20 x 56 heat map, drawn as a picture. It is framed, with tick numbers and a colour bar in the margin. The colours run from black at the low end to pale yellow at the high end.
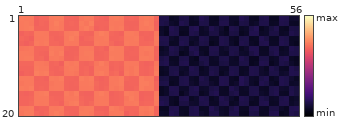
The table splits into one row of 2 panels. Panel 1,1: high, checkered, faint in contrast. Panel 1,2: very low, checkered, faint in contrast.
